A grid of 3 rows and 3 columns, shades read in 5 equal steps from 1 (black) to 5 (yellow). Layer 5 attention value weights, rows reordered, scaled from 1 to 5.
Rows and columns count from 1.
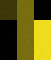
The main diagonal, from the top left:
2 3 5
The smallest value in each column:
1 3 1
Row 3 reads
1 3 5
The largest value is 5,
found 2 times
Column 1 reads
2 1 1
